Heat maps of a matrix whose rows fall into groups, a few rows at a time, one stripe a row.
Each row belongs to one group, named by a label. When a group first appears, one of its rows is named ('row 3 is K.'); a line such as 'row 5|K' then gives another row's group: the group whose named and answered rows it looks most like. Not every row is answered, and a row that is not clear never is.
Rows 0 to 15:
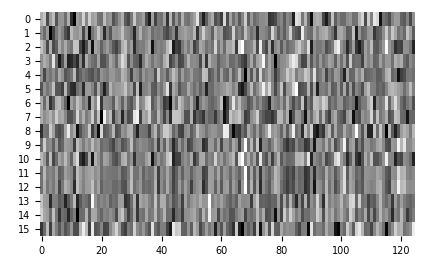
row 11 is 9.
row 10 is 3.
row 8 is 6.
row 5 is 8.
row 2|3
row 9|9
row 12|9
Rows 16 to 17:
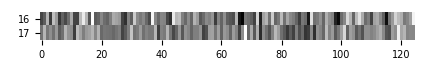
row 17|9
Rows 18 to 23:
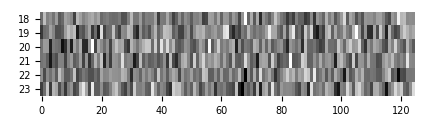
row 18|9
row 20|8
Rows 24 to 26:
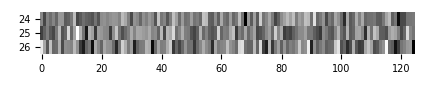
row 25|8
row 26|3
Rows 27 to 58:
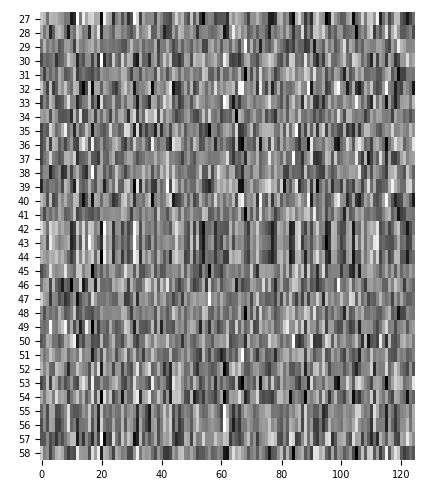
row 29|9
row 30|6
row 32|3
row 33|6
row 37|6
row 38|8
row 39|8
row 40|3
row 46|8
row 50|6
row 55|6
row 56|6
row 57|6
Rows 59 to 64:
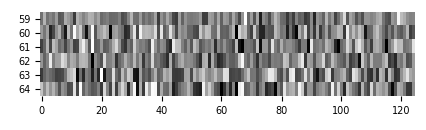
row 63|6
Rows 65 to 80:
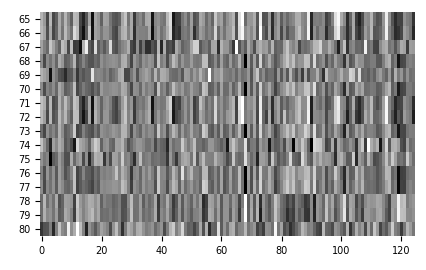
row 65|3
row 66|3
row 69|8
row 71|3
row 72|3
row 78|9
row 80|8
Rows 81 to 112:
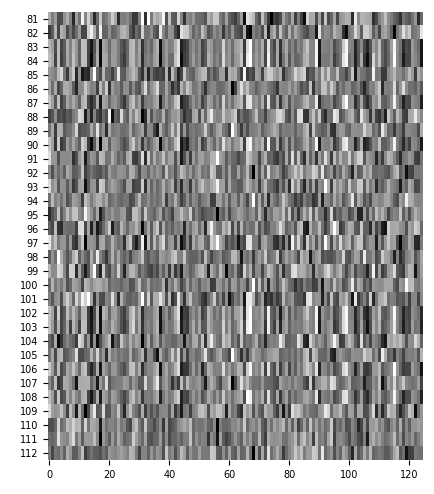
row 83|3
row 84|3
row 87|3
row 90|3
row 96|6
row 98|6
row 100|9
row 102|3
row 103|3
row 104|6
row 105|6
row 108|3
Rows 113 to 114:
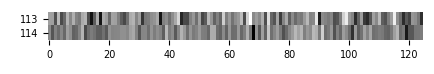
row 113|3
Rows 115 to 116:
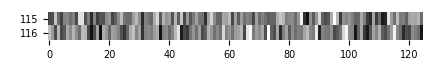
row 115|6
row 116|3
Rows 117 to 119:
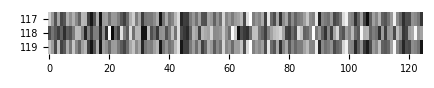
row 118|6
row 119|3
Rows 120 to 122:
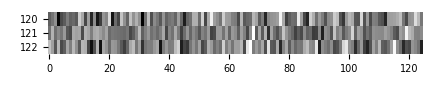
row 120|6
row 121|9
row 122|3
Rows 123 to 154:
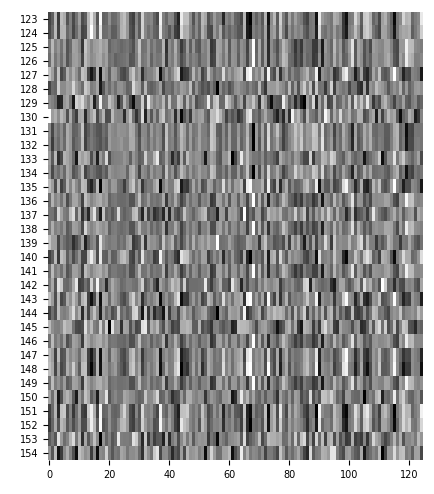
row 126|9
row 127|3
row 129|8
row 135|3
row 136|9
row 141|9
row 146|9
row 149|9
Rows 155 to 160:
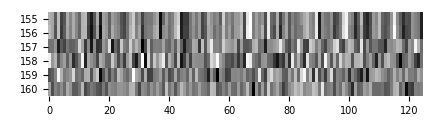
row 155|3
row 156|3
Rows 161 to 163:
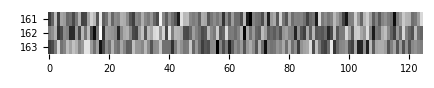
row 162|8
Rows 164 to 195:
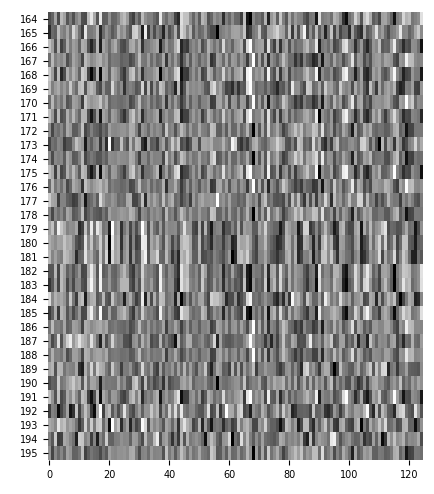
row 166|3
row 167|9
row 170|9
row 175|3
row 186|9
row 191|3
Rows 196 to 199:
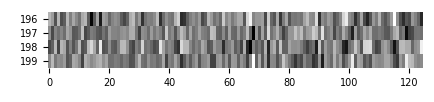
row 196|3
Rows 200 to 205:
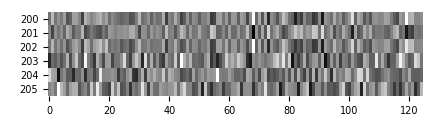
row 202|9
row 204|8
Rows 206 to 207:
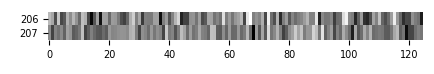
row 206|3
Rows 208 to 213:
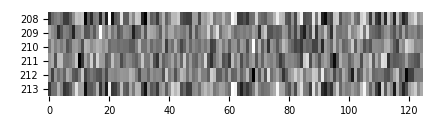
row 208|6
